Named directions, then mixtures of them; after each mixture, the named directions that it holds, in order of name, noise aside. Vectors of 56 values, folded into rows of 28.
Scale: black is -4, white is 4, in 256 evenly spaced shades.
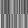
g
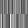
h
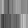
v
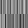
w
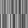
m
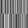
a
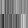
a, v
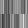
h, v, w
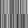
g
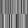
a, h, m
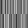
a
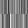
g, h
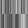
a, m, v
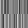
a, g, m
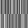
a, g, w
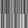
g, m, w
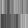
v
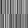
a, w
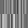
m, v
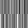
g, m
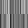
a, g, h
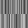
a, g, h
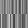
m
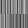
a, w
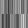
h, v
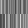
h, w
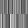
h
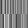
a
